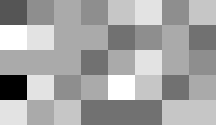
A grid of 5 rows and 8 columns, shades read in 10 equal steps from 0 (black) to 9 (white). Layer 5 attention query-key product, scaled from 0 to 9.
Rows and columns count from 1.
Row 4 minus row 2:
-9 0 -1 0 5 2 -2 2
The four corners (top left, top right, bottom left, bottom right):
3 7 8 7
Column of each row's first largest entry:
6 1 6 5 1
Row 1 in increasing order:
3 5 5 5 6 7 7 8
